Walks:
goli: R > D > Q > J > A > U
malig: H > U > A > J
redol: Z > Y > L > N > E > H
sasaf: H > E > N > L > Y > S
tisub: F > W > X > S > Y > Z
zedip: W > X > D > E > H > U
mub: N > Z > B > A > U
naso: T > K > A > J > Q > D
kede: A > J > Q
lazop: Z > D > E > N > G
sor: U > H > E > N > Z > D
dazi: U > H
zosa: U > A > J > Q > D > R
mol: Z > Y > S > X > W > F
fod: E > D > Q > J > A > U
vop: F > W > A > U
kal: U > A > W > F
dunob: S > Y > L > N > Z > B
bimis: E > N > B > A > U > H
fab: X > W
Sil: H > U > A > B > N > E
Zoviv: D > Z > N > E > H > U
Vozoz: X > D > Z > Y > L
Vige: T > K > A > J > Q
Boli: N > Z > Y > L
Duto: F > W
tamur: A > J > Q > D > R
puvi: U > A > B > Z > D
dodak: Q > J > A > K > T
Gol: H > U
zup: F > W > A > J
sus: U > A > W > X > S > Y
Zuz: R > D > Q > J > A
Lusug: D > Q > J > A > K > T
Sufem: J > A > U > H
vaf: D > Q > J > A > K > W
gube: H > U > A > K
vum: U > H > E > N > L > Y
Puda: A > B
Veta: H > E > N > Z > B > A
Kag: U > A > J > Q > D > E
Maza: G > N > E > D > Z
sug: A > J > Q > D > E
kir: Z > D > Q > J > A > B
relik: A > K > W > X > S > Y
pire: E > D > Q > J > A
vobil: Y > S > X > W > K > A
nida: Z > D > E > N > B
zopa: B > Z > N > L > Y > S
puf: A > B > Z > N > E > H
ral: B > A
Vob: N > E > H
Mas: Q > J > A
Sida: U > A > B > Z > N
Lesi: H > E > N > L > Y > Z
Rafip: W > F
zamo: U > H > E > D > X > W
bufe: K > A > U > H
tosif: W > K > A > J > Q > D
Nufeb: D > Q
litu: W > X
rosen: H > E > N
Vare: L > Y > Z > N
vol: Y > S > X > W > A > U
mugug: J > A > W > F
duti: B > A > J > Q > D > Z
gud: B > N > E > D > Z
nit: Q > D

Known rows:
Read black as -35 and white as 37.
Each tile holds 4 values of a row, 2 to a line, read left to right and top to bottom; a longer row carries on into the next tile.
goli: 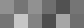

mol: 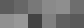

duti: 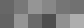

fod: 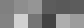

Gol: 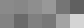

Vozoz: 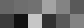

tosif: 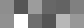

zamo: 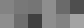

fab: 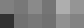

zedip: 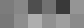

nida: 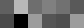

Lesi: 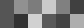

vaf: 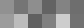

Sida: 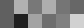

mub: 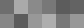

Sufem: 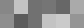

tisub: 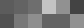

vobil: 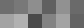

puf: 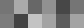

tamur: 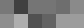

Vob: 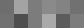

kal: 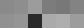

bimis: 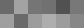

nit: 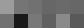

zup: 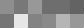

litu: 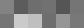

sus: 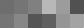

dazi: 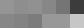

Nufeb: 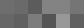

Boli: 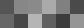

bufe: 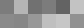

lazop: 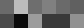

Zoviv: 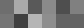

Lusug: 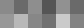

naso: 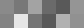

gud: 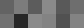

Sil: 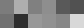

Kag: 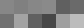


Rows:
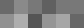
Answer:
vol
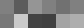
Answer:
zosa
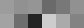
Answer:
mugug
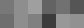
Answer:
kir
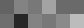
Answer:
puvi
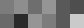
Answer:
sor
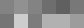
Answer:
vop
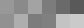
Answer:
malig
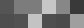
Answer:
sasaf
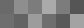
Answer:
rosen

